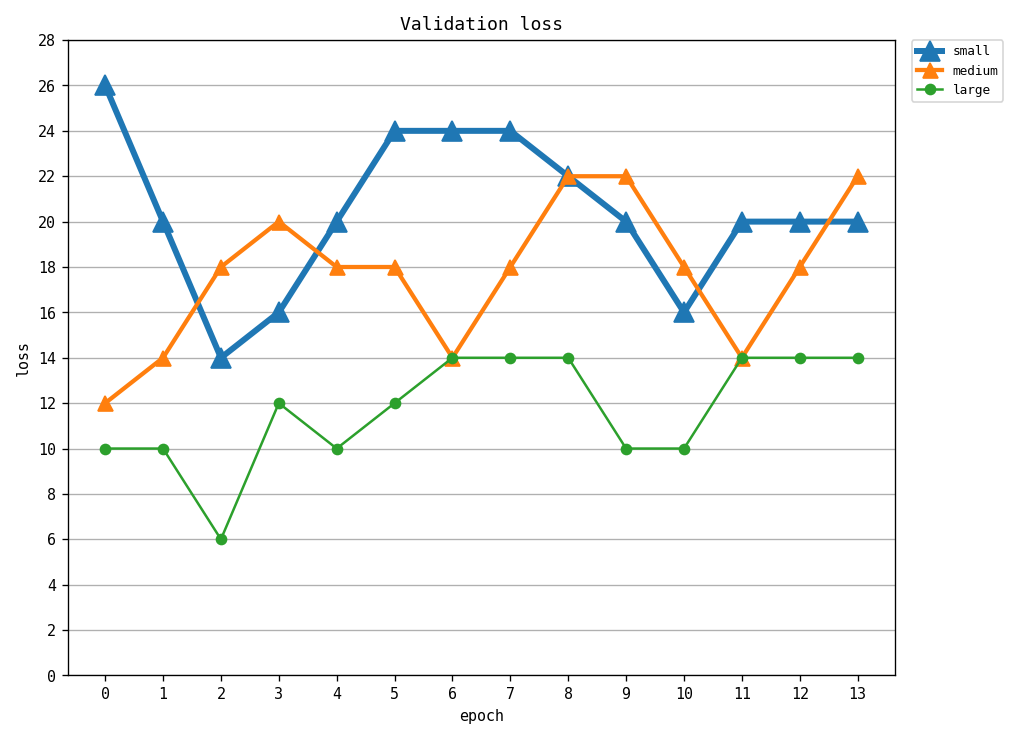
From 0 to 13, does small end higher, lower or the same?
lower
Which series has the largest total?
small
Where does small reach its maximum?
0
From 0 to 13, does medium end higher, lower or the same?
higher
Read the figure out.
Title: Validation loss
x-axis: epoch, ticks 0 1 2 3 4 5 6 7 8 9 10 11 12 13
y-axis: loss, ticks 0 2 4 6 8 10 12 14 16 18 20 22 24 26 28
Legend: small, medium, large
Values:
small: 26 20 14 16 20 24 24 24 22 20 16 20 20 20
medium: 12 14 18 20 18 18 14 18 22 22 18 14 18 22
large: 10 10 6 12 10 12 14 14 14 10 10 14 14 14
